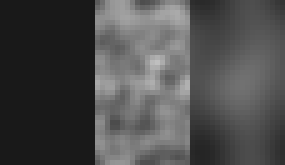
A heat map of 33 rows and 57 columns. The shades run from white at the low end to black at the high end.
It is made of 1 by 3 panels. Panel 1,1: very high, flat. Panel 1,2: middling, blotchy. Panel 1,3: high, smooth.
